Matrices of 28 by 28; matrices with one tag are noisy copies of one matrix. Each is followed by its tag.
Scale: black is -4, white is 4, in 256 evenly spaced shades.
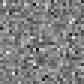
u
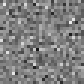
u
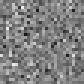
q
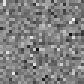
u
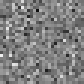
q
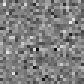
u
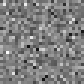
u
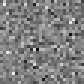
u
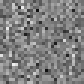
q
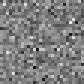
u
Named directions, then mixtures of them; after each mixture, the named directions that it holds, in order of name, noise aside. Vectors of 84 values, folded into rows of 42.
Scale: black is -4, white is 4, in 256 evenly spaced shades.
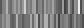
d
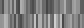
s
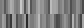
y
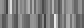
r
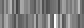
r, s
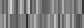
r, s, y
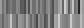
d, y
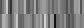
d, r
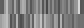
d, s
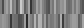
s, y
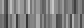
r, s, y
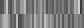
d, r, s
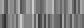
r, s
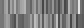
d, r, s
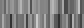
d, y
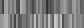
s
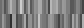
y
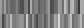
d, y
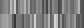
d, r, s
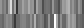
r, s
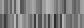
s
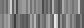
d, r, s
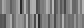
d, s, y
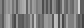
d, r, s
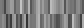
y
